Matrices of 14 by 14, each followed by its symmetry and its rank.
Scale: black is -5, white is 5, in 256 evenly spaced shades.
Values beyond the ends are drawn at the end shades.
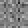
neither, rank three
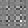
symmetric, rank two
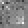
symmetric, rank three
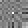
symmetric, rank two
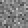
antisymmetric, full rank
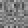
neither, rank three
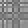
symmetric, rank two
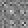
symmetric, rank three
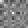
symmetric, rank three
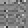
neither, rank three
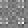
symmetric, rank two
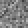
antisymmetric, full rank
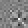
symmetric, rank three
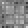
symmetric, rank two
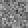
antisymmetric, full rank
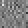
neither, rank three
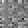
neither, rank three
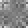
symmetric, rank three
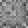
symmetric, rank three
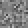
antisymmetric, full rank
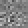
neither, rank three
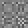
symmetric, rank two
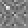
symmetric, rank three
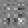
symmetric, rank two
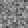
antisymmetric, full rank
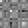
symmetric, rank two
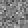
antisymmetric, full rank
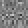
neither, rank three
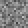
antisymmetric, full rank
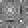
symmetric, rank three
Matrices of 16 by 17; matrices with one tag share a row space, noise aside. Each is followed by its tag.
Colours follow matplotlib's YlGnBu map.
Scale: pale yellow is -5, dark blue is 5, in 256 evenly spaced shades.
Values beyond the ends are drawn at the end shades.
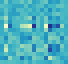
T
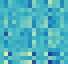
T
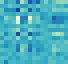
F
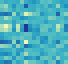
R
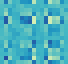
T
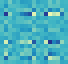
T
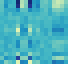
F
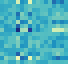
F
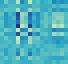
F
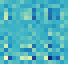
T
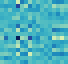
F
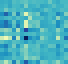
R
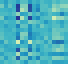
F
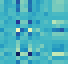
F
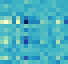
R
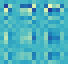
T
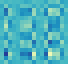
T
